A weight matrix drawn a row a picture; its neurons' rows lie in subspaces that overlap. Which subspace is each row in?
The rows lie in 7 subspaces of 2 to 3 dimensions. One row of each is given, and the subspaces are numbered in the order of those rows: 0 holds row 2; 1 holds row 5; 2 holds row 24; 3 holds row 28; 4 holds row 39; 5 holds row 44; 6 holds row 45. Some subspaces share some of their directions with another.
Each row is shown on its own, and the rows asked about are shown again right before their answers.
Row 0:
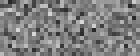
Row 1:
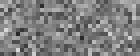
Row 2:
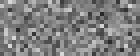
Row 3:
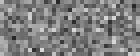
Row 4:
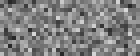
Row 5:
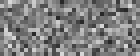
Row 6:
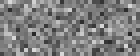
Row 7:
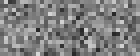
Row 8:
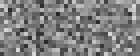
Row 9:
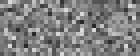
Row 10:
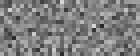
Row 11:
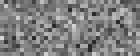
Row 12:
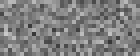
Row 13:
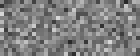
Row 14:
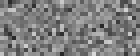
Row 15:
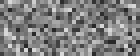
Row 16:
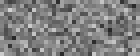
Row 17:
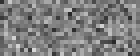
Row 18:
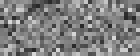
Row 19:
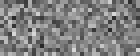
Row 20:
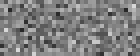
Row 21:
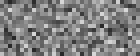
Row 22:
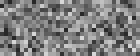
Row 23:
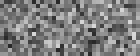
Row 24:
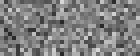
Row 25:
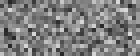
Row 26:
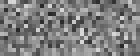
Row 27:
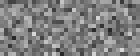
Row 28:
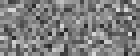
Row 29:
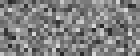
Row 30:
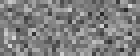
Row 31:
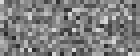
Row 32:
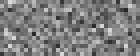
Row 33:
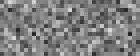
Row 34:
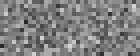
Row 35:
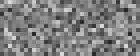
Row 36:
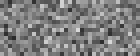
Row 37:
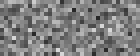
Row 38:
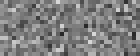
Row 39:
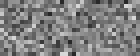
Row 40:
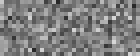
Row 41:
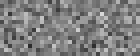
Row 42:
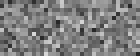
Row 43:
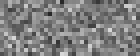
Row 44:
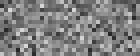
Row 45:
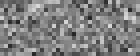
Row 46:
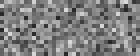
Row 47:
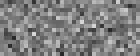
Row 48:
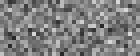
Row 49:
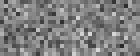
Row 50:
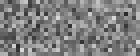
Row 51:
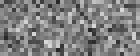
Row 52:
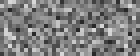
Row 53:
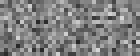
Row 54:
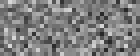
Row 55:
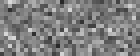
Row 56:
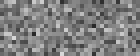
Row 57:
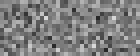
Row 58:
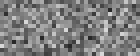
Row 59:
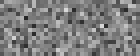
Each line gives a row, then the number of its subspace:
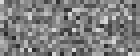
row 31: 1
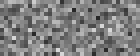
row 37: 0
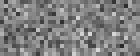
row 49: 2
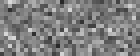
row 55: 4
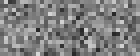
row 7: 2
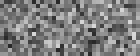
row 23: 3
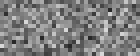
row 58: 5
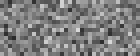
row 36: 4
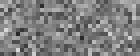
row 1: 5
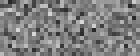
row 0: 2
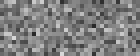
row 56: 5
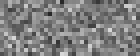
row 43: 4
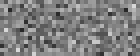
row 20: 5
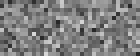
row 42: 1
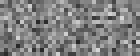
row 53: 1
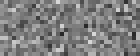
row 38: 3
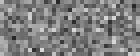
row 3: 1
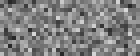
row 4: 6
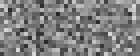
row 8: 5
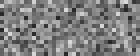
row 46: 4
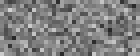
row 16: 1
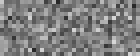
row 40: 1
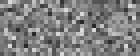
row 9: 2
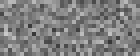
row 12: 4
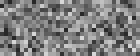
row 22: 5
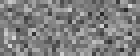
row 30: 0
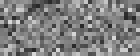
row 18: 6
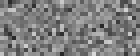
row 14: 3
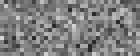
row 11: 2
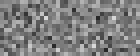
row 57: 0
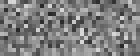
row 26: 2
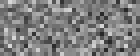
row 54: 0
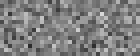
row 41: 0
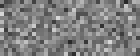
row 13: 4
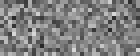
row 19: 0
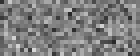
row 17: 1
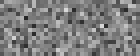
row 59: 4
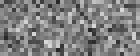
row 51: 3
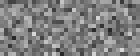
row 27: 0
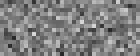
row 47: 3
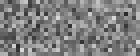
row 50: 0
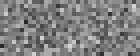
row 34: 5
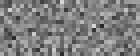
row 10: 2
